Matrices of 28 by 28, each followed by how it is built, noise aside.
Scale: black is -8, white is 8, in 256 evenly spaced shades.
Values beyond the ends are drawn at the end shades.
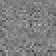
low rank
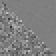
lower triangular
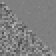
lower triangular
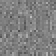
low rank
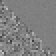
lower triangular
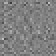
low rank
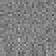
low rank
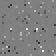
sparse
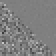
lower triangular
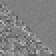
lower triangular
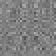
low rank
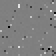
sparse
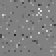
sparse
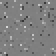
sparse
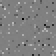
sparse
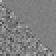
lower triangular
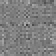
low rank
